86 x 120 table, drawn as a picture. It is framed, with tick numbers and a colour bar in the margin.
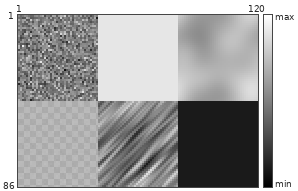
It is made of 2 by 3 panels. Panel 1,1: middling, fine-grained, strong in contrast. Panel 1,2: very high, flat. Panel 1,3: high, smooth. Panel 2,1: high, checkered, faint in contrast. Panel 2,2: middling, slanting up to the right, strong in contrast. Panel 2,3: very low, flat.
